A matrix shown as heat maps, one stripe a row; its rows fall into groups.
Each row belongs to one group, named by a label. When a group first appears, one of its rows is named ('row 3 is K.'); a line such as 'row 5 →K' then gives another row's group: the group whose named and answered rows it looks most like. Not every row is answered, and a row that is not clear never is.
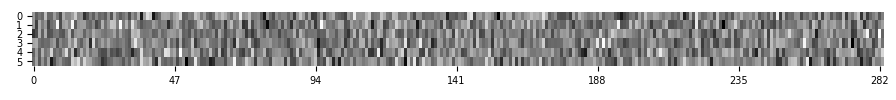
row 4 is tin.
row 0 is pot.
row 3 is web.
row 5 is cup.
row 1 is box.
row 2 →web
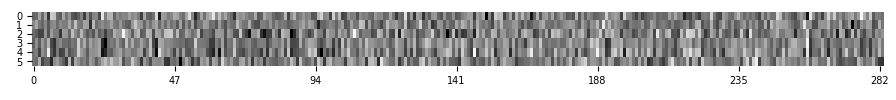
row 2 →pot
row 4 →cup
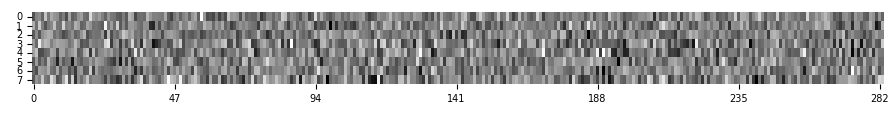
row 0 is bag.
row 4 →web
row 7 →tin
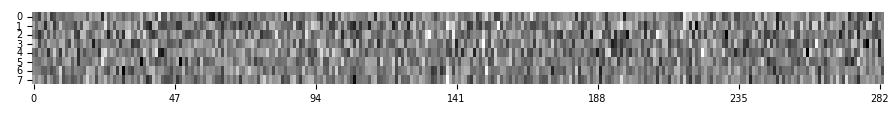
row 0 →cup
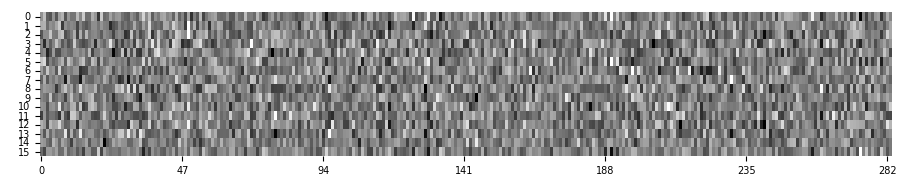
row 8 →box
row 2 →tin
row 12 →tin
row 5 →web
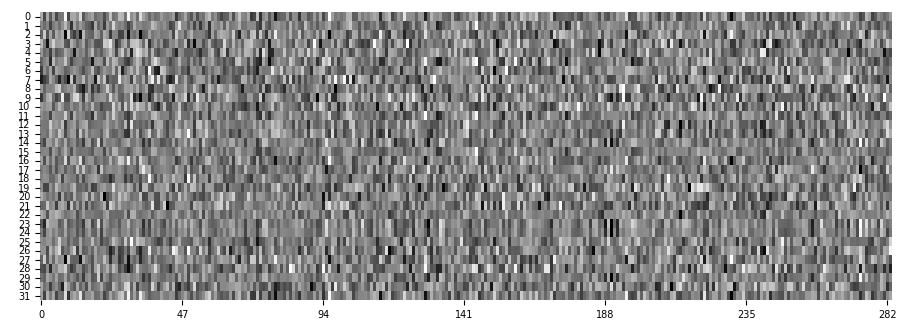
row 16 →box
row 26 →tin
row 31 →box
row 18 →tin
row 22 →tin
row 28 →bag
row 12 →tin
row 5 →bag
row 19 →cup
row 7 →cup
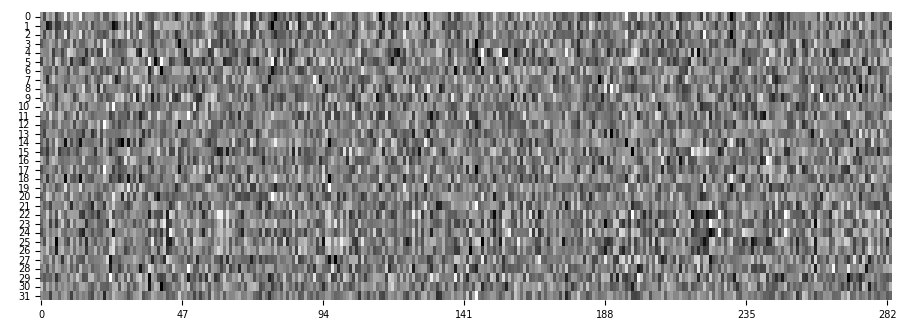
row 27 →cup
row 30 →pot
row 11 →tin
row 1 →pot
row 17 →bag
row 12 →bag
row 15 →cup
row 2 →box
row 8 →web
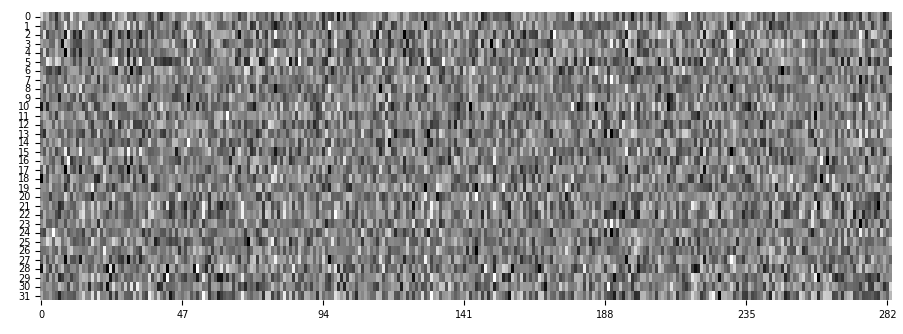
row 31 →cup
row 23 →web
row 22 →cup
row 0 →pot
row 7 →web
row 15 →box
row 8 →box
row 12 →tin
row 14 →tin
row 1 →box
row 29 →cup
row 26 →bag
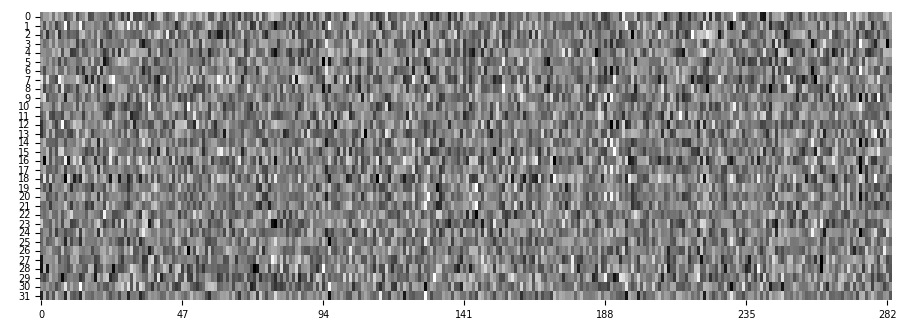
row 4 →pot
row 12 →tin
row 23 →pot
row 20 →web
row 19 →bag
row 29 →cup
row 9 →web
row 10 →tin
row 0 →tin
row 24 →web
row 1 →box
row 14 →web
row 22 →bag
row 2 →cup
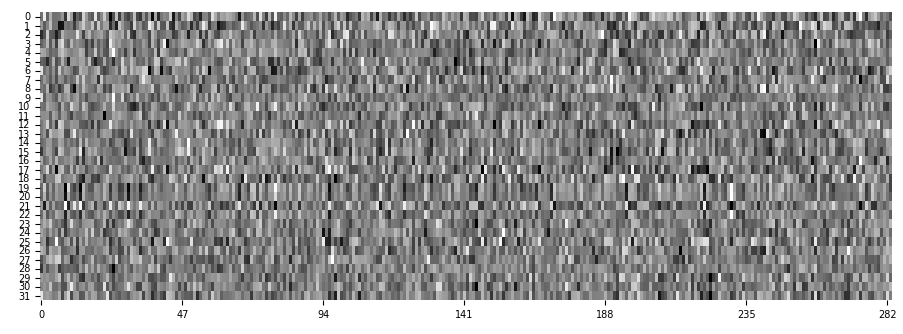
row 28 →cup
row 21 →box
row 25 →cup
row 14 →tin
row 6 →pot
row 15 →tin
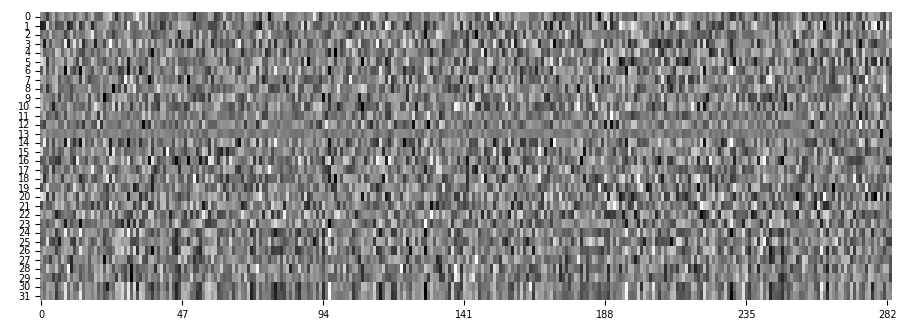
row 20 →web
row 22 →cup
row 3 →box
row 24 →box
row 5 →web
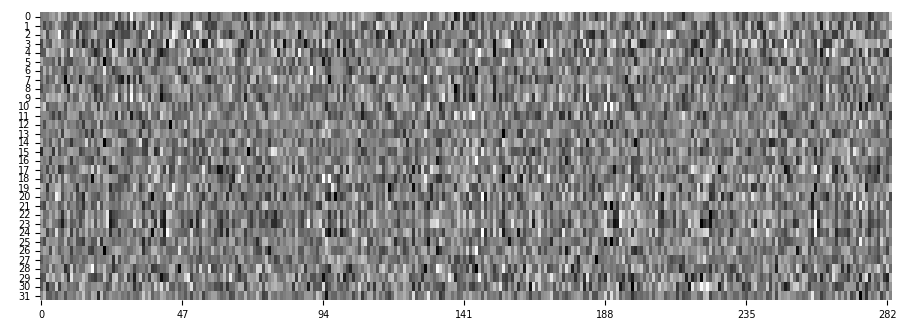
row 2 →tin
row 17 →cup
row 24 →cup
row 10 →web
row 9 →pot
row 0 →pot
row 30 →cup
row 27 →pot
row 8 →pot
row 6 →bag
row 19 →tin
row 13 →bag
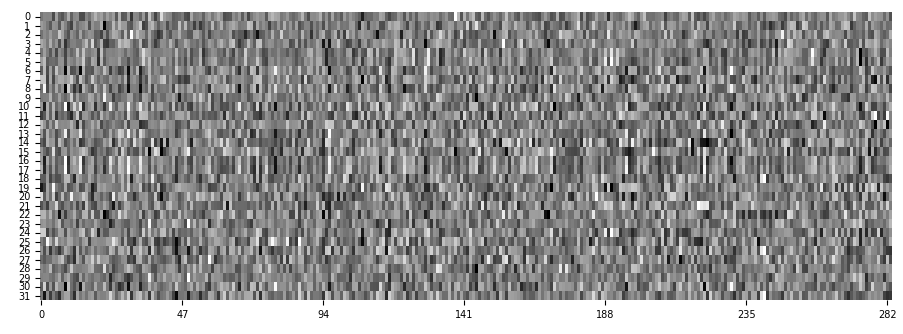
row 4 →web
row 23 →tin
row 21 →cup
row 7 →web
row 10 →box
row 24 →web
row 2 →pot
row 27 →bag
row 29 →tin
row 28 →bag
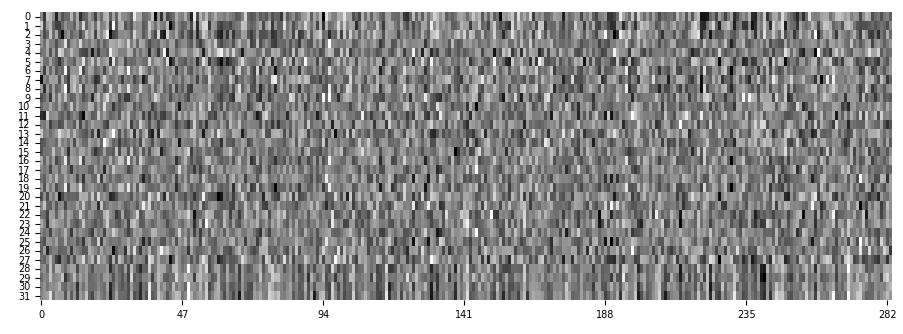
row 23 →tin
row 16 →box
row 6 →box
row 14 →bag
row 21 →web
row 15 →pot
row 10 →bag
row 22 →tin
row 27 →cup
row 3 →box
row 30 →tin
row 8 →box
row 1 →cup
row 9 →bag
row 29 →tin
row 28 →tin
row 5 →cup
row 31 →tin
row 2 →cup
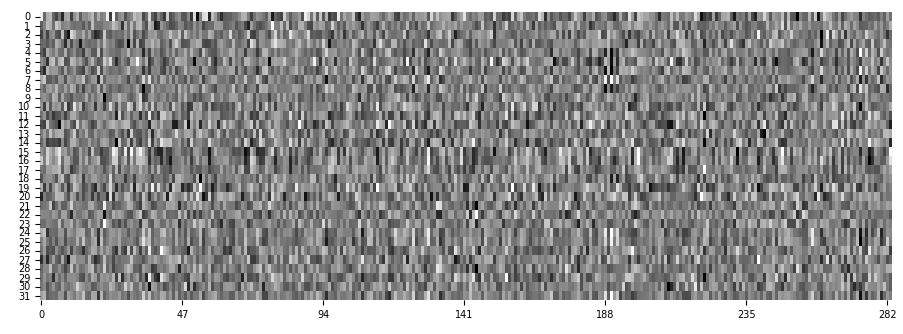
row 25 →web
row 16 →pot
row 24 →web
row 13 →tin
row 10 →box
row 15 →pot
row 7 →web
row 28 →bag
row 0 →cup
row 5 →tin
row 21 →bag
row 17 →pot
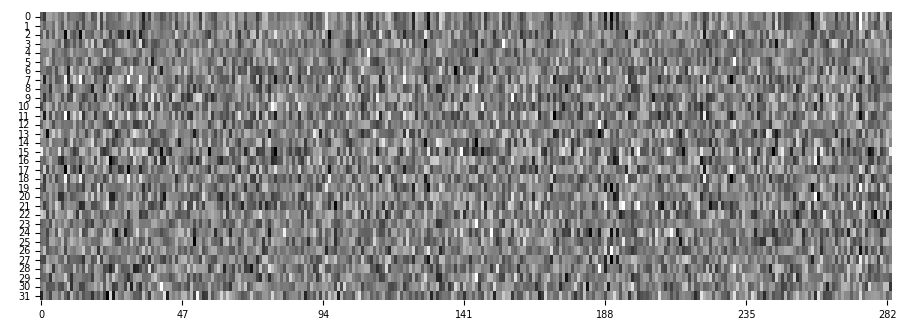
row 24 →tin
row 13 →tin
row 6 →pot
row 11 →box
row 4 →bag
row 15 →pot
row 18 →box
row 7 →box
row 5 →tin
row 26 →web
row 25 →tin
